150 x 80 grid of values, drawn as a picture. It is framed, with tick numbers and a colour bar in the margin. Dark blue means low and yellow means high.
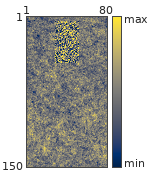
On average the colour sits 50% of the way up the scale. Neither half mirrors the other. Values change most from cell to cell in the top middle. An odd patch, rougher than its surroundings, sits in the top middle. No overall slope runs across the table. There are no regular stripes. The top left is the ninth with the lowest average.
